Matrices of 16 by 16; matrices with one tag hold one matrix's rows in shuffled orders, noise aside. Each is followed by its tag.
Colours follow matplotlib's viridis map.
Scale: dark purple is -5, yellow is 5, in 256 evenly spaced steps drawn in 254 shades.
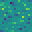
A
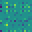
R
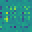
R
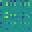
R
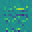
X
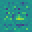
X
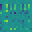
R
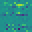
X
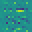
X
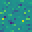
A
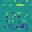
X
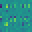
R
